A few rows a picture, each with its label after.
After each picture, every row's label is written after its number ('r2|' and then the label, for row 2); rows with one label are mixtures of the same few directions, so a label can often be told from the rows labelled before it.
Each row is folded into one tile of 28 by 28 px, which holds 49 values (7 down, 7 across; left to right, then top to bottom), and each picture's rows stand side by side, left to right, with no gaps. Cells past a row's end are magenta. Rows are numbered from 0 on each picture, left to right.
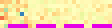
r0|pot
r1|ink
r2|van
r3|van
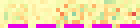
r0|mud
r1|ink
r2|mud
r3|mud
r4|pot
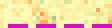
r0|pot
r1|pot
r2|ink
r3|van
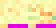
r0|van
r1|pot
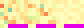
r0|van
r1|pot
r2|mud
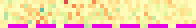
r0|mud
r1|van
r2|ink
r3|ink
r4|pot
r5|ink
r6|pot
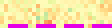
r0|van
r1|mud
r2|van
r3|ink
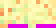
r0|van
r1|ink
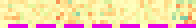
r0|mud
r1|pot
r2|pot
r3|mud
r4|van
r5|van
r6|mud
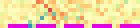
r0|mud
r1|ink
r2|mud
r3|pot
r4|pot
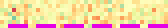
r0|van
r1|van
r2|ink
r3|van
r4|mud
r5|van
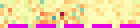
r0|van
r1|pot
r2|mud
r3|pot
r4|mud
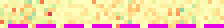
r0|van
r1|pot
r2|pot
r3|ink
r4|ink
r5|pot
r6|van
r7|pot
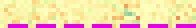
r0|pot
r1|mud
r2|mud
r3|mud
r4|pot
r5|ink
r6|mud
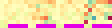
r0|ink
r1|mud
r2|ink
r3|mud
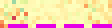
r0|ink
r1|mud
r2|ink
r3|van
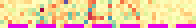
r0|van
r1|van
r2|ink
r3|mud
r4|ink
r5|ink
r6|pot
